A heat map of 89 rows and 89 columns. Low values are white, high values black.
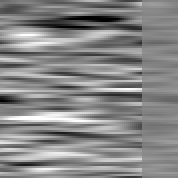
The top middle is the ninth with the highest average. The grain runs across in streaks. A vertical seam about 80% of the way across splits the table, and the right part is calmer. Neither half mirrors the other.
